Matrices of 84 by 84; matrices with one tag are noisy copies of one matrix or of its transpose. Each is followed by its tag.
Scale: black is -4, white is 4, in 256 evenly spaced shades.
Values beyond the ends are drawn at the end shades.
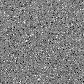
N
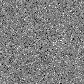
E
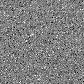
N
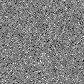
E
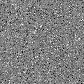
N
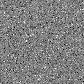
N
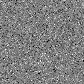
E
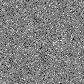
E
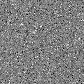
N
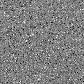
N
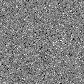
E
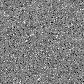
N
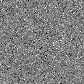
E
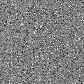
N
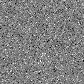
E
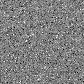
N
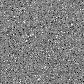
N
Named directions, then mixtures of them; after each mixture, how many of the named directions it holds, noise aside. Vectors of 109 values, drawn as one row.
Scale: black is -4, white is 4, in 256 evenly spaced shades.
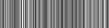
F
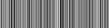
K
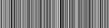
one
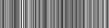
one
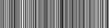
two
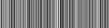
one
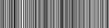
two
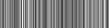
one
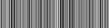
one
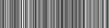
one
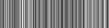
one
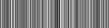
one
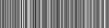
two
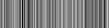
one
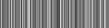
two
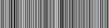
two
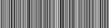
one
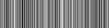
two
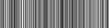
two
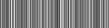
one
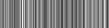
one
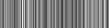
one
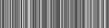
two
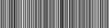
two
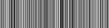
two
